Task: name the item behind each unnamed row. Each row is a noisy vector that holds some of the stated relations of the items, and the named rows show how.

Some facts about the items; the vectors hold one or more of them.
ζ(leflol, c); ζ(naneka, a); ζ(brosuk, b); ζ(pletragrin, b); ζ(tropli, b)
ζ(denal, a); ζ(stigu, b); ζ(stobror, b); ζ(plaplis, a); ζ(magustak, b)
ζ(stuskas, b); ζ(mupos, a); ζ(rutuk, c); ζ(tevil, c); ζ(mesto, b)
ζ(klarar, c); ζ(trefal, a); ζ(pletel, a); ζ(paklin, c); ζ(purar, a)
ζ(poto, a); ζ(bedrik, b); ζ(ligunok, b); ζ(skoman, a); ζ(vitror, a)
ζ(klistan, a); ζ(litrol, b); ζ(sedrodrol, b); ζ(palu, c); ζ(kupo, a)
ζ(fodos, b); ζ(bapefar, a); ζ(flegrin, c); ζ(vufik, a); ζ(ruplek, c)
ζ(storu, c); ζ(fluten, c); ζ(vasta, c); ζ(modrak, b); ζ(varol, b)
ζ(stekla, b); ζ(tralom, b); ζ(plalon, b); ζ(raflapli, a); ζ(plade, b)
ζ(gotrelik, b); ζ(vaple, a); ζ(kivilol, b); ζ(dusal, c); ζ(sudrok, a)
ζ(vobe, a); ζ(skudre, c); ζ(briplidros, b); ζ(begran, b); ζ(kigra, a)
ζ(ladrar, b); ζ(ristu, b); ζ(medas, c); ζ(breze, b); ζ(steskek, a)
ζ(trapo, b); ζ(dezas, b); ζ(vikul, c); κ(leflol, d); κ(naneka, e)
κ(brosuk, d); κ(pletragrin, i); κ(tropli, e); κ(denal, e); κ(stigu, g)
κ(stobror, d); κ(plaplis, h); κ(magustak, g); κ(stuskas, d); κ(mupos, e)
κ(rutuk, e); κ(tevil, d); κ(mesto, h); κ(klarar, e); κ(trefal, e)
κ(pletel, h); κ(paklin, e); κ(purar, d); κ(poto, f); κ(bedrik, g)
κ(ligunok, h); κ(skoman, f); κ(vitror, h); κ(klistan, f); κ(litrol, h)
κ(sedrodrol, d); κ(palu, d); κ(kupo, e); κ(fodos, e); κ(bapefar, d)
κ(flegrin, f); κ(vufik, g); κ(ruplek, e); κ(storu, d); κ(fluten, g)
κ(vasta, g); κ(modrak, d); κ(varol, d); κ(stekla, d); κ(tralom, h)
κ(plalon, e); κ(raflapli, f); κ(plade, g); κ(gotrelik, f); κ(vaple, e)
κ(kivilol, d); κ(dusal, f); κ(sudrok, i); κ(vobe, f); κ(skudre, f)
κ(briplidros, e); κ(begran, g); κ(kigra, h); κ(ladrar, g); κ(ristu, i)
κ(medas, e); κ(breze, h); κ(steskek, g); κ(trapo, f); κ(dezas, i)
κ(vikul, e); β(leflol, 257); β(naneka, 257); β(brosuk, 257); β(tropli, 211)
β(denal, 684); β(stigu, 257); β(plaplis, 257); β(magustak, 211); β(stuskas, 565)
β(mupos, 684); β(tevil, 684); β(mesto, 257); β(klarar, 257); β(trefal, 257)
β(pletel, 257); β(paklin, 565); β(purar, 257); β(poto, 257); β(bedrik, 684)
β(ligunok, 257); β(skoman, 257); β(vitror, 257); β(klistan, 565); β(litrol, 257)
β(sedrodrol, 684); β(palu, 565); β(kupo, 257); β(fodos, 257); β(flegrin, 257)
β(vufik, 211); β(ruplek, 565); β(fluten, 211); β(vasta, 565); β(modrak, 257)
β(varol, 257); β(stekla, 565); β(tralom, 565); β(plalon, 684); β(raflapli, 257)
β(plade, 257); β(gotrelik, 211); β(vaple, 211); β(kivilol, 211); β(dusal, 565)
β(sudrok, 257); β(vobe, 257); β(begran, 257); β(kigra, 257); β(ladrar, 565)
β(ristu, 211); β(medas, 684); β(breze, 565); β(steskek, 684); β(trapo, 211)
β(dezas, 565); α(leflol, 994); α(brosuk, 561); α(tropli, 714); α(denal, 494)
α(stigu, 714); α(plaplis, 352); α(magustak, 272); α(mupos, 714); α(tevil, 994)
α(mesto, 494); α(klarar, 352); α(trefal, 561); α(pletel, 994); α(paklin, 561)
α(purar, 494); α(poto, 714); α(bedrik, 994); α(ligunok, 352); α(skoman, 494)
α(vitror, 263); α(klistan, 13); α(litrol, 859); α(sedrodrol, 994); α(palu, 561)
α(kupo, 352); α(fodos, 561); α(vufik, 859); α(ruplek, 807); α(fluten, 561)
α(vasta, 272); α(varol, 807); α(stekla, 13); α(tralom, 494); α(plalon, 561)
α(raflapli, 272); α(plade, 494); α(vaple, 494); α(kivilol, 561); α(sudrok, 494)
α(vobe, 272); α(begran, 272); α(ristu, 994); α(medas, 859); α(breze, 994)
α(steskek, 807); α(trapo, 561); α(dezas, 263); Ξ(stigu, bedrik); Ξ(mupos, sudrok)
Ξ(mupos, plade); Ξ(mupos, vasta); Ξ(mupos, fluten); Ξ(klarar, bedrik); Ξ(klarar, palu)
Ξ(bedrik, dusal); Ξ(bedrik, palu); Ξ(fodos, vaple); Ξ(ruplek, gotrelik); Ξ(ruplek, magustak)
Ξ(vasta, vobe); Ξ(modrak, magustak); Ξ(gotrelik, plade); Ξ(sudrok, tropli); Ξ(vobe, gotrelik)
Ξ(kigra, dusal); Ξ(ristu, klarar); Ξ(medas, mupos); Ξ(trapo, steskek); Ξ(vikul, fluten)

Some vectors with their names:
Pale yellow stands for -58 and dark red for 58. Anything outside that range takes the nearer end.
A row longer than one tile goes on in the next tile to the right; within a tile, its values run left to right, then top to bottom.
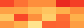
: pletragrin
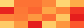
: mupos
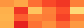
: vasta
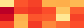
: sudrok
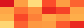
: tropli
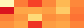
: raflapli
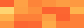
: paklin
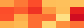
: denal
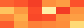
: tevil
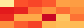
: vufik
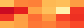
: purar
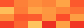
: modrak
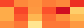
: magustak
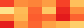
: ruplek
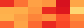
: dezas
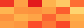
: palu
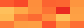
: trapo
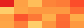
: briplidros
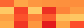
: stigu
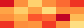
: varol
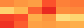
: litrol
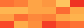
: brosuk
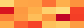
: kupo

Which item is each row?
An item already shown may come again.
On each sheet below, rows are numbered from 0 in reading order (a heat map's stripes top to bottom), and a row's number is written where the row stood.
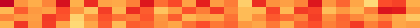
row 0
bedrik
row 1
ladrar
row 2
dusal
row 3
ladrar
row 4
ligunok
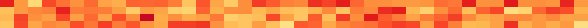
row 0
plalon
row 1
leflol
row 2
klarar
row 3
pletragrin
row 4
stuskas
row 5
medas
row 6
breze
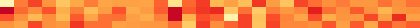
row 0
poto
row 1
rutuk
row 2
sudrok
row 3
plalon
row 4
storu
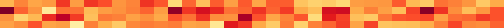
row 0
steskek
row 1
gotrelik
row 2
vaple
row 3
denal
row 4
pletel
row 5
bapefar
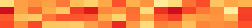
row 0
pletel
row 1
kigra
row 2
skoman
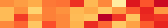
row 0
begran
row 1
fodos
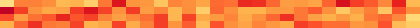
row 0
bapefar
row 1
klistan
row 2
begran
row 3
stobror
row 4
ristu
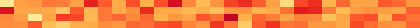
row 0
plaplis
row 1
kivilol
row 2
varol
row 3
ligunok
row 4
vikul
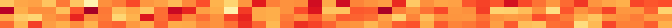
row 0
vitror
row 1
vobe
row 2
purar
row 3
dezas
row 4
tralom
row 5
fluten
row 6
sedrodrol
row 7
fluten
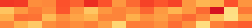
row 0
gotrelik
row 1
gotrelik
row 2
mesto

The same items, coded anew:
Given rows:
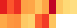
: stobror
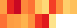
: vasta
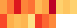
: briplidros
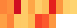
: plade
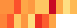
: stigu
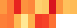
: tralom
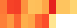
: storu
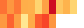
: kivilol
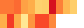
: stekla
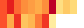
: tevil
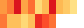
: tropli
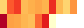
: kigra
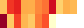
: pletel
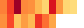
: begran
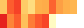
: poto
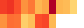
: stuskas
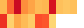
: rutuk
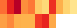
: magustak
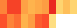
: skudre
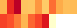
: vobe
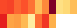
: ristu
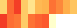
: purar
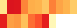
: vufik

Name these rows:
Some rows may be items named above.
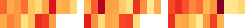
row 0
trapo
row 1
klarar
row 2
bedrik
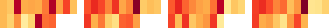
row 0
fodos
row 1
breze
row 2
tevil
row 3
bedrik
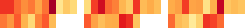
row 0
sedrodrol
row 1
medas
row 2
plalon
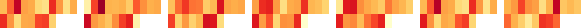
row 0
klarar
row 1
kupo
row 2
ruplek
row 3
bapefar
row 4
vufik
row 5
klarar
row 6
plalon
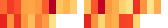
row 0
leflol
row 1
klarar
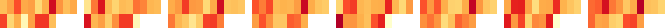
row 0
paklin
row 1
sudrok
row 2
plalon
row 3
varol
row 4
kigra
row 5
brosuk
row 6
bapefar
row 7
pletragrin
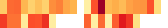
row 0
klistan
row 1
vaple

